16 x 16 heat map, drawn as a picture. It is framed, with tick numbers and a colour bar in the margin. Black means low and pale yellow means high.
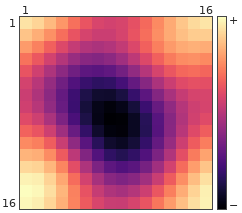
Stripes: none. Ninth with the highest average: bottom left. Ninth with the lowest average: centre. Slope: none.
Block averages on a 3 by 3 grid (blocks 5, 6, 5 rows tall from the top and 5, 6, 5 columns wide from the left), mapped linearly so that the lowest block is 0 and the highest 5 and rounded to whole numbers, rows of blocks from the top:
435
203
524
